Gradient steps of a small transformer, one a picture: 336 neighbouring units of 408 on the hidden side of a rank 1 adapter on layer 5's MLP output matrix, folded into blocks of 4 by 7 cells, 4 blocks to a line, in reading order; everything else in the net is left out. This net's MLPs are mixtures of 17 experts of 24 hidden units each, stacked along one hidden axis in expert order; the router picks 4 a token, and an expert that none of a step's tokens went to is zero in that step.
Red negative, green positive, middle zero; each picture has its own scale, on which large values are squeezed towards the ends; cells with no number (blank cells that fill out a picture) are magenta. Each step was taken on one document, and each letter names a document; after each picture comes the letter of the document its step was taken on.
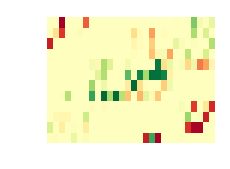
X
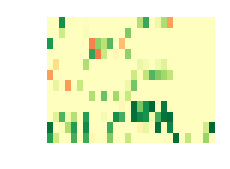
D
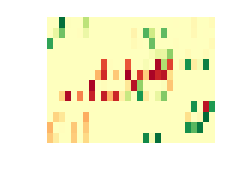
X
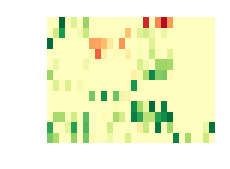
D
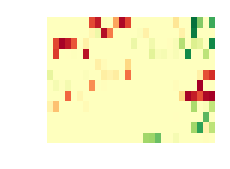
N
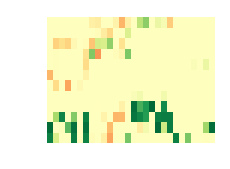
D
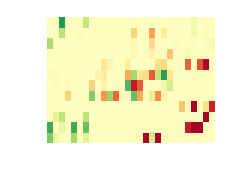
X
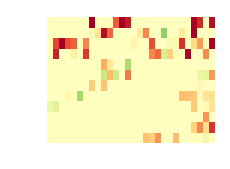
N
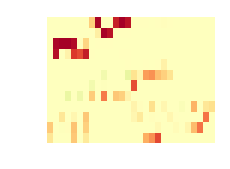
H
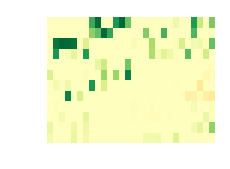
N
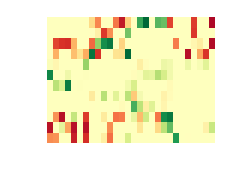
D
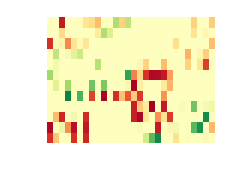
H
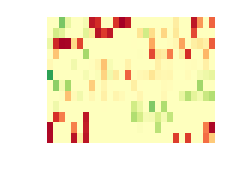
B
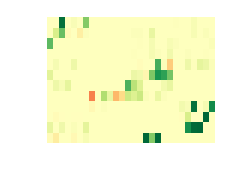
X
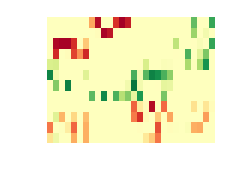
H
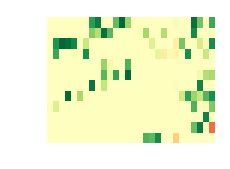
N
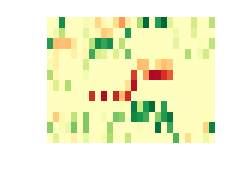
D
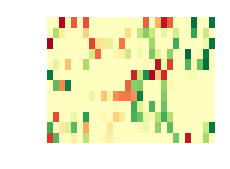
D
